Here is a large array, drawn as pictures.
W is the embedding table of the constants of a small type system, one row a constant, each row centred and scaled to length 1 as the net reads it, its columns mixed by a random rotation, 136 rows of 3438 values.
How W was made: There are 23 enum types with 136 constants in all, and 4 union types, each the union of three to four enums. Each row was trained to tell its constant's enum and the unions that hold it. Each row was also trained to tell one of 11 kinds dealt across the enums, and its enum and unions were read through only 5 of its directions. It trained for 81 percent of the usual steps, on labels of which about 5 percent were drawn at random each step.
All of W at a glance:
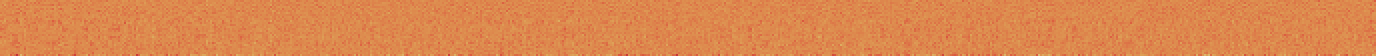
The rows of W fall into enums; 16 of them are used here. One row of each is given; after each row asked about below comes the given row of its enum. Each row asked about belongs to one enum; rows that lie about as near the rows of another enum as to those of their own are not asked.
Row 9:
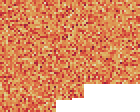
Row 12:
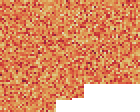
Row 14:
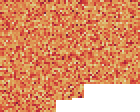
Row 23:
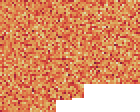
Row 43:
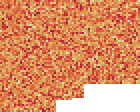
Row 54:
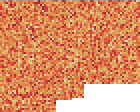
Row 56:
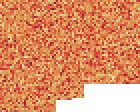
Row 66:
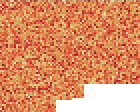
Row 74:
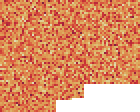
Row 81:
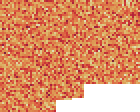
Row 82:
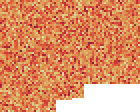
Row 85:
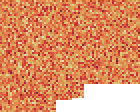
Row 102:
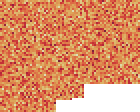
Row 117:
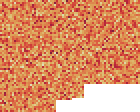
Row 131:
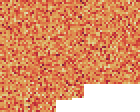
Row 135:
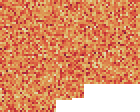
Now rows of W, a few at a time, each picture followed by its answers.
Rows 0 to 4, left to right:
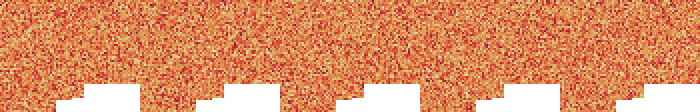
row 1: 54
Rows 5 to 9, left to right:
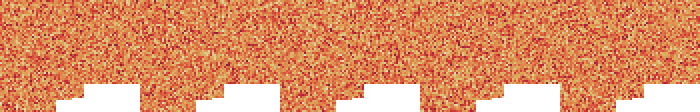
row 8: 56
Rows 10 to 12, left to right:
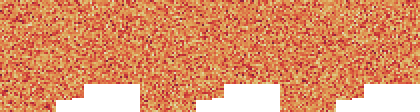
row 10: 12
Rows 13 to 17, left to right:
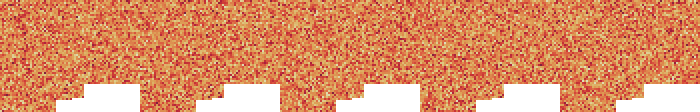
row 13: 102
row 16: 131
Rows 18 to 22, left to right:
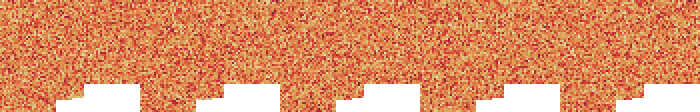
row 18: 82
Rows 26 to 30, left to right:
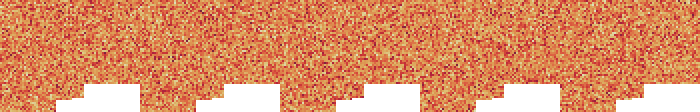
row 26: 82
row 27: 82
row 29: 135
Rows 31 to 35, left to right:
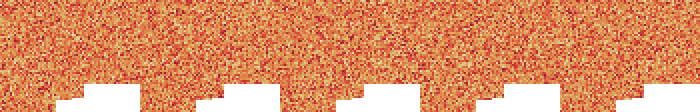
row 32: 131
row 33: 66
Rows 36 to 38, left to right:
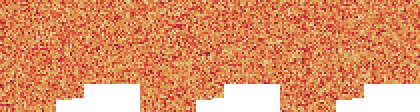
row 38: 102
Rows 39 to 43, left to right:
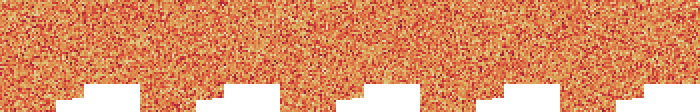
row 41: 82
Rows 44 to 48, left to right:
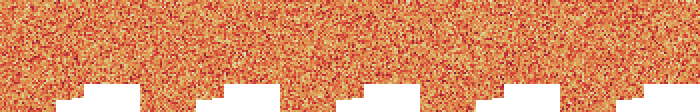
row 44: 56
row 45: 135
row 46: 81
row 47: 12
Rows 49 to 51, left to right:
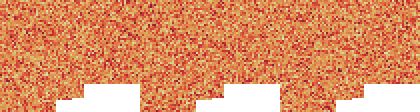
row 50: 9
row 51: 12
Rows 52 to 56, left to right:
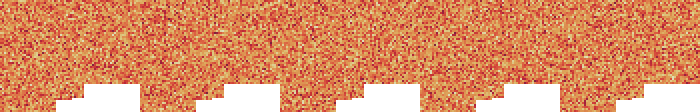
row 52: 102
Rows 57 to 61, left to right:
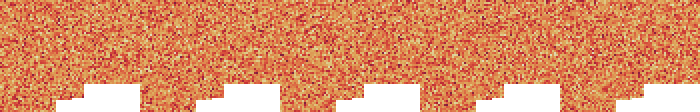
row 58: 9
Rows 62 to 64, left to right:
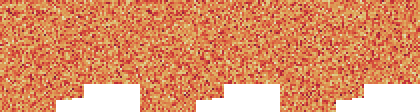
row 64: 102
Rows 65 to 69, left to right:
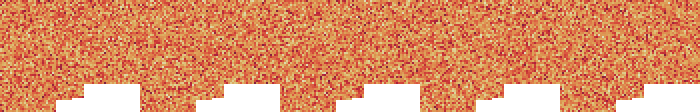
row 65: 23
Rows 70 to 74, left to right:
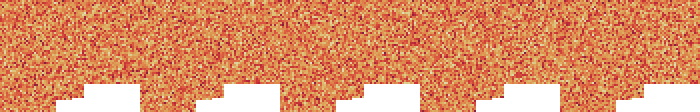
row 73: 23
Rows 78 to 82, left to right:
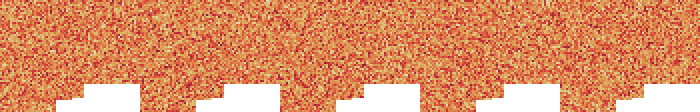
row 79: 131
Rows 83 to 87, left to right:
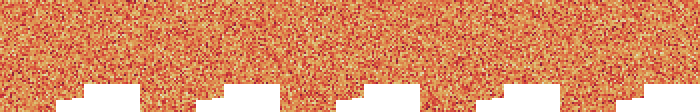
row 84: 66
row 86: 131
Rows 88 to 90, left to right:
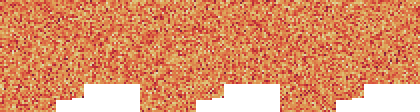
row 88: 54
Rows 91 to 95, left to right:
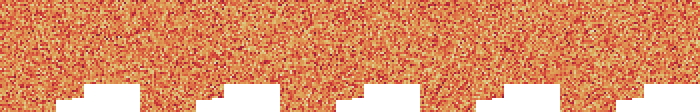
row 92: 14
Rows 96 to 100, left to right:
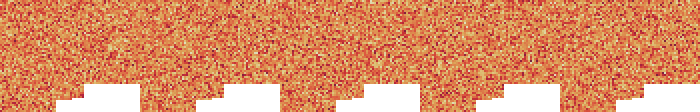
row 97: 81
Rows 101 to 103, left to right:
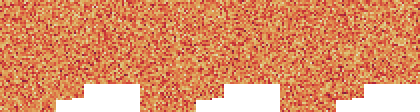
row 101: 12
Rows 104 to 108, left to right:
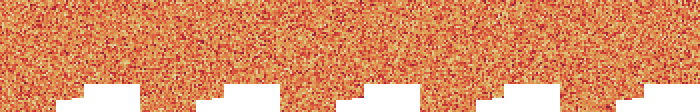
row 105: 66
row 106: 9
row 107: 54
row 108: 12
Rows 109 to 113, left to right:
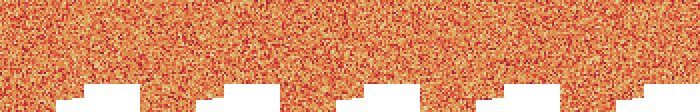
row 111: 74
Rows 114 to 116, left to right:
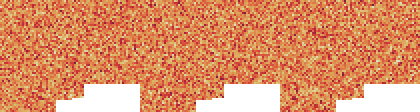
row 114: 117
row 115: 54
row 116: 9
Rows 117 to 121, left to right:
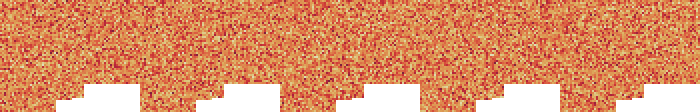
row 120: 117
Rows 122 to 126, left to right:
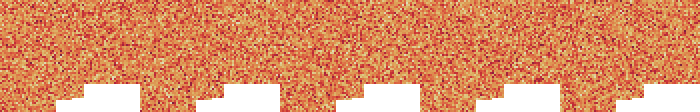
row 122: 56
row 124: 81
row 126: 135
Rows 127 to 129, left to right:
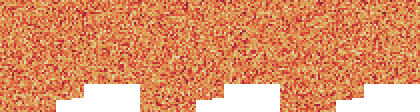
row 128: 54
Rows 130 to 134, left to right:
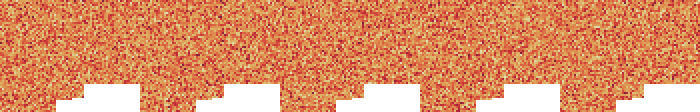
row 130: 102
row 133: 9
